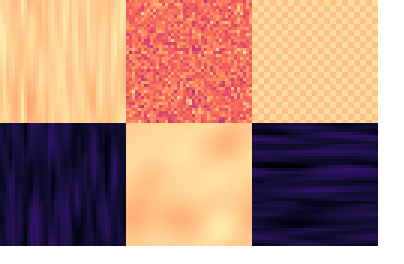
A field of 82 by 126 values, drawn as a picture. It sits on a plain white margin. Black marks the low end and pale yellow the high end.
It is made of 2 by 3 panels. Panel 1,1: very high, streaked downward, faint in contrast. Panel 1,2: high, fine-grained. Panel 1,3: very high, checkered, faint in contrast. Panel 2,1: very low, streaked downward, faint in contrast. Panel 2,2: very high, smooth, faint in contrast. Panel 2,3: very low, streaked across, faint in contrast.
